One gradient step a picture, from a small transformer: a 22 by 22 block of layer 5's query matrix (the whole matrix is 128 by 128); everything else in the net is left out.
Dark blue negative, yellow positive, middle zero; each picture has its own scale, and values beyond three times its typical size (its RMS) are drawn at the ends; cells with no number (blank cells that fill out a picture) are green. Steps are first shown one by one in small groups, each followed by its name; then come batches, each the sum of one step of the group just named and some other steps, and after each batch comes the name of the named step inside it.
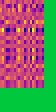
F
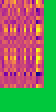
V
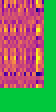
V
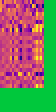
F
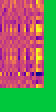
V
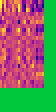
F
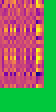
V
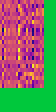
F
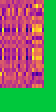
F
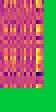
V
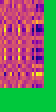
F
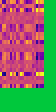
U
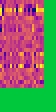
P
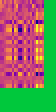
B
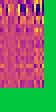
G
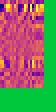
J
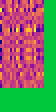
B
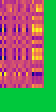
J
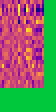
G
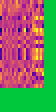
J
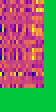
U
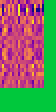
G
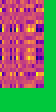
U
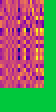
J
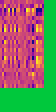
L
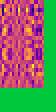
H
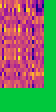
L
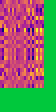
L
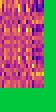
H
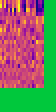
L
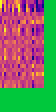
H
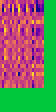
H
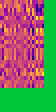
L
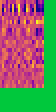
H
